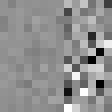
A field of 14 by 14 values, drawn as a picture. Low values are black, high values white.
Seam: vertical, 60% of the way across, the left part calmer. Slope: none. Roughest part: middle right. Mirror symmetry: none.
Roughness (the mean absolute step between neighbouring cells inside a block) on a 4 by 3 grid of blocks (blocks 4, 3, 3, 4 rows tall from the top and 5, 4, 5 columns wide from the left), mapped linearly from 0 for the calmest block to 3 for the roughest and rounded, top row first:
0 1 1 | 0 0 3 | 0 1 3 | 0 1 2
